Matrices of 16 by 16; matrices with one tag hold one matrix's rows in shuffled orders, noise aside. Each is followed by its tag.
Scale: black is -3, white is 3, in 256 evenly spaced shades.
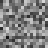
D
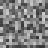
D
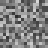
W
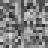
D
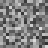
W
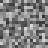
D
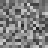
W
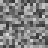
D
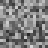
D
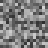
D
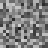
W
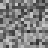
D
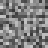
D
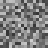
W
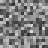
D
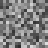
W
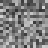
D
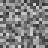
W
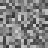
W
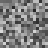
W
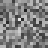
W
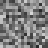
D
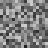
W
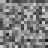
D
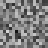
W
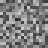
W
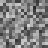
W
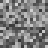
D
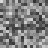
D
